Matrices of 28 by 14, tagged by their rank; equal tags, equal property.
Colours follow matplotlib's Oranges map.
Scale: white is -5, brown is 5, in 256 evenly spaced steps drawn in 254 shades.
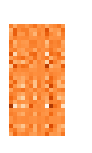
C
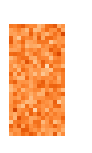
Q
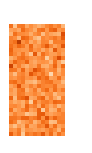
Q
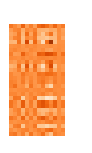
C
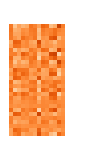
C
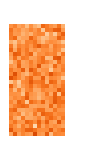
Q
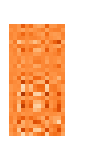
C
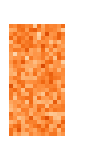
Q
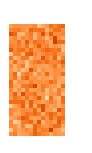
Q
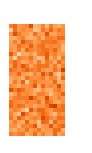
Q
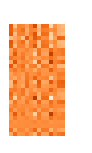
C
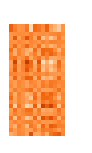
C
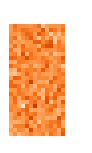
Q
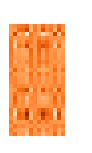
C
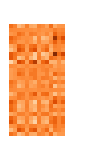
C
